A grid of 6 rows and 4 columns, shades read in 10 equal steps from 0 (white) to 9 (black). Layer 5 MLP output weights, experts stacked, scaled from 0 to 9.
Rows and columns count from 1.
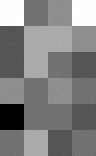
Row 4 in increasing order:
4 4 5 5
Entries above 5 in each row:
0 1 2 0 2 1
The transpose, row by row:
0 6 6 4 9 5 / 5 3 3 5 5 3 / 4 3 5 4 5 6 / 0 4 6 5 6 5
